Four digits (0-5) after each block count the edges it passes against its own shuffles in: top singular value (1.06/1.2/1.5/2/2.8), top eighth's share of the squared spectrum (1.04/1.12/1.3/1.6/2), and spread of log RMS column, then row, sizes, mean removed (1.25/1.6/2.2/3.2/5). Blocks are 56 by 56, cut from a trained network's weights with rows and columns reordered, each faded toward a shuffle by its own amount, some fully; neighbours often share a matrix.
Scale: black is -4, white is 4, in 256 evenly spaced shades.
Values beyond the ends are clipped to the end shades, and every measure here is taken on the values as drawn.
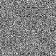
3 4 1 2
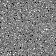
0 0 0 0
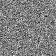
0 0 0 0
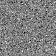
1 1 0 0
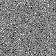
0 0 0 0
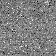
1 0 0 0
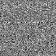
2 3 0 2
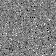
0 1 0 0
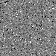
0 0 0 0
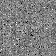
1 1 0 0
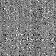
2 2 0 2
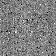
1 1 0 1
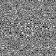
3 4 0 3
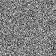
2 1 0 0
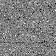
0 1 0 0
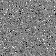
0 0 0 0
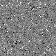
0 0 0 0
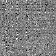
2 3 2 0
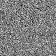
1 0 0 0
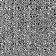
2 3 0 2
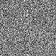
3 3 1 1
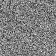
0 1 0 0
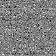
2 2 1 0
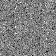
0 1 0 0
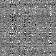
3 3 3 0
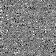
1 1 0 0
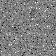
0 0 0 0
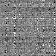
3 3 3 0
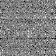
2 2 2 1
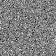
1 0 0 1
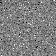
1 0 0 0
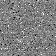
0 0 0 0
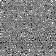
2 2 1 0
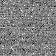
2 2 1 0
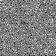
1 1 0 0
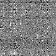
3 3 2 0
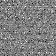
2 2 0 0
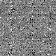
2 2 2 0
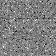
1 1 0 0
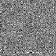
3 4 1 2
